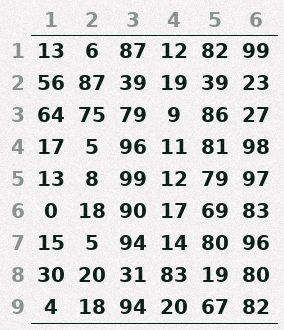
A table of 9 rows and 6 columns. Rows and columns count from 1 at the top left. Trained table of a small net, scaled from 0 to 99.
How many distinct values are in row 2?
5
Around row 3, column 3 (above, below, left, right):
39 96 75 9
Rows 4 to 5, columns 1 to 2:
17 5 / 13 8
